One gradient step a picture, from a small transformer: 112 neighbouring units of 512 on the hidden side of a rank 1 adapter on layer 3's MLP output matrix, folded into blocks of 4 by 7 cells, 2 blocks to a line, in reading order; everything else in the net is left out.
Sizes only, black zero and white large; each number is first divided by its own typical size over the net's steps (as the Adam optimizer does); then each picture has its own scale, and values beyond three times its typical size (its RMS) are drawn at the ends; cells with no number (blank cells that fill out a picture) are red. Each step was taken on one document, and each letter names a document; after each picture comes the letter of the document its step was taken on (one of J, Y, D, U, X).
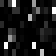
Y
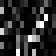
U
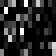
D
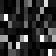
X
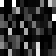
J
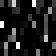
Y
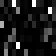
Y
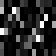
U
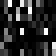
D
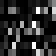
J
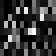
J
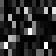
J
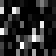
U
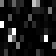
Y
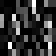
X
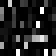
U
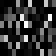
X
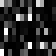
D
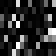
X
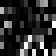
U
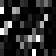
U
